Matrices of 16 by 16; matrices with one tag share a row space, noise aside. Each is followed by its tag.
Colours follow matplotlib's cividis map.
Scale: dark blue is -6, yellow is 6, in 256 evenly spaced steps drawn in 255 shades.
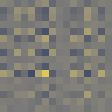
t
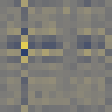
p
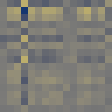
p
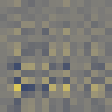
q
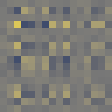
q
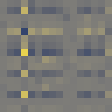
p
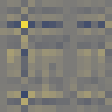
p
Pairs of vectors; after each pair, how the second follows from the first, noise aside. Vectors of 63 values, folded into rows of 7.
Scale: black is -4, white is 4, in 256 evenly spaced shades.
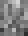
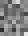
sign-scrambled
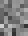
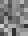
copied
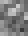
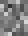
shuffled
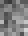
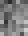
copied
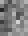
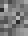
sign-scrambled
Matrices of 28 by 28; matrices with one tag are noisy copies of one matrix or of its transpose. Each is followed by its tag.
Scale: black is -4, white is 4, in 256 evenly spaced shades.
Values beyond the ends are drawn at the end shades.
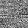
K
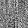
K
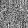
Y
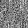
Y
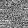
Y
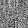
K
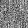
Y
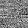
K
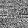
K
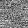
Y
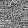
Y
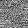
Y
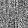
K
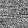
K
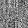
K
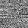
K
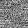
Y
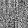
K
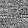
K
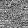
Y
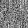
Y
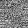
Y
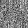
Y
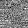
Y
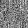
Y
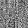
K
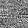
K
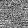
Y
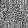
Y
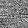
K
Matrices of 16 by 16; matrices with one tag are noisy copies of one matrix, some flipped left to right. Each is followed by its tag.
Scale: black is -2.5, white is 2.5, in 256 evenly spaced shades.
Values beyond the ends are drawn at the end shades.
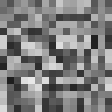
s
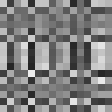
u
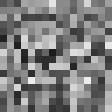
s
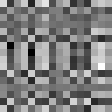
u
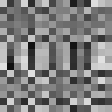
u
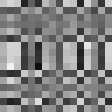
u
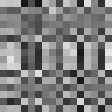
u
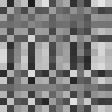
u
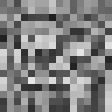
s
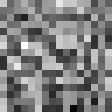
s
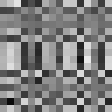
u
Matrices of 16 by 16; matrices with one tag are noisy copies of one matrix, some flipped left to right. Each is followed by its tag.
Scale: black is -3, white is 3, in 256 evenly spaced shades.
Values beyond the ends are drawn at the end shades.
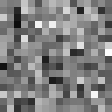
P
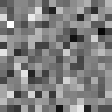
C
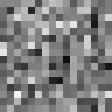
P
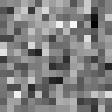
P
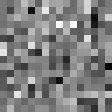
P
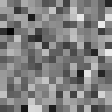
C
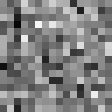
P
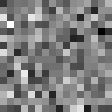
C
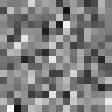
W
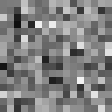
P
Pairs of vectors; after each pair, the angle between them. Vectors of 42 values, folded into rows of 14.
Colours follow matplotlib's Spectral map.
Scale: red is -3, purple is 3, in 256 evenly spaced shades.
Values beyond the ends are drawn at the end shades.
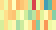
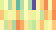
partly opposed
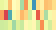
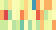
nearly parallel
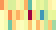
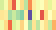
nearly opposite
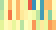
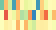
orthogonal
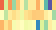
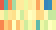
nearly parallel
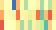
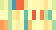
orthogonal
